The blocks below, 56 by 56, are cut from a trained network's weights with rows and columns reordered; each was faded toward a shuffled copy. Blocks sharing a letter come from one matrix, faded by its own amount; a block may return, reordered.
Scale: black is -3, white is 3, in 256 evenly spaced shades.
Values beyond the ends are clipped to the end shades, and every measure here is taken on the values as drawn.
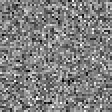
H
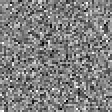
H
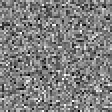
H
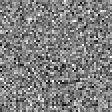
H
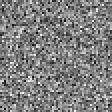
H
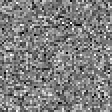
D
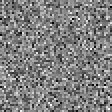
D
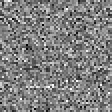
D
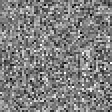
H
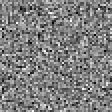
H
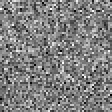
H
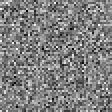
D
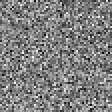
H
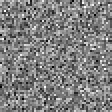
H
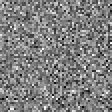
D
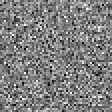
D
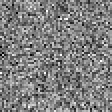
D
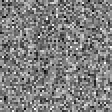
H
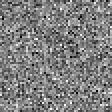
H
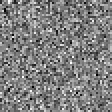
H
